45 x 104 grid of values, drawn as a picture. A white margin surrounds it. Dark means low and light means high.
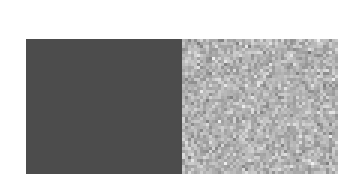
The table splits into one row of 2 panels. Panel 1,1: low, flat. Panel 1,2: high, fine-grained.
